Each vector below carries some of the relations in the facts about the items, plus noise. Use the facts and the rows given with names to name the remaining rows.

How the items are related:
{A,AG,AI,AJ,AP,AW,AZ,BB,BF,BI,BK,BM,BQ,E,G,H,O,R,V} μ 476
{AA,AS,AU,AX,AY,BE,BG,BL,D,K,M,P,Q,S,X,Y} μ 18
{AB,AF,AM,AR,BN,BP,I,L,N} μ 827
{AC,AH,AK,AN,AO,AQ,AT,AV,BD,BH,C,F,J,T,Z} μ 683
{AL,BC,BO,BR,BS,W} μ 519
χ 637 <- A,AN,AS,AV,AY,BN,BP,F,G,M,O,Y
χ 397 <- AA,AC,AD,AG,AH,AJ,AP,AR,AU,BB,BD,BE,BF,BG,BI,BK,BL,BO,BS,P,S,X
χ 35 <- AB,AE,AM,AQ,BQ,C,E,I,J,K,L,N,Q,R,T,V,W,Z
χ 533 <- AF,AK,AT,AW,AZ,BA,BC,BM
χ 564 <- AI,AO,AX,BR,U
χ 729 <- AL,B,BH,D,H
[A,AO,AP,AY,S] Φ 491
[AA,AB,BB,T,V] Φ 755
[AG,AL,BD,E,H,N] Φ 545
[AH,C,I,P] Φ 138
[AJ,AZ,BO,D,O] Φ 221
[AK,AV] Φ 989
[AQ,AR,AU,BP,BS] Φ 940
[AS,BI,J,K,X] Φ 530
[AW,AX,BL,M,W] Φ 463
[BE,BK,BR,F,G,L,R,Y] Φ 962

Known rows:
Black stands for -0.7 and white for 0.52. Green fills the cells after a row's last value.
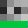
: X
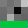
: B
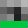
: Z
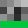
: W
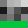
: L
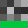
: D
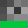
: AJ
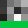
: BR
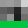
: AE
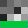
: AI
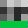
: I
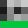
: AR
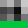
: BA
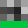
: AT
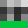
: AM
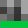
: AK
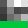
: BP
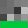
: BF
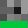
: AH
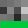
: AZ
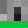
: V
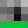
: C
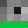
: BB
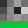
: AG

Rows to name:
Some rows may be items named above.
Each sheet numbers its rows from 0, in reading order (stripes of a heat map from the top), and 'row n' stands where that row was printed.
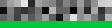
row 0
L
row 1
BD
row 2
U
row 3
K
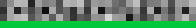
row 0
AU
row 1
BD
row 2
J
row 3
AA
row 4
R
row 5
BO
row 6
BS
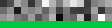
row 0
H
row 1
A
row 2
BN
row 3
BR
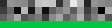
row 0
BD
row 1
N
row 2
A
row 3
BD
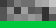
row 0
AJ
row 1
AQ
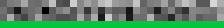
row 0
BH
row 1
B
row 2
O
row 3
Q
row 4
AE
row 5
BH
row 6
AN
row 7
G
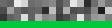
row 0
Y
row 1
BF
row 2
M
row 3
AG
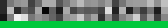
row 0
AX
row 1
AL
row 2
BE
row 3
BM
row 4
BL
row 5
BC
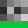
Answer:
BL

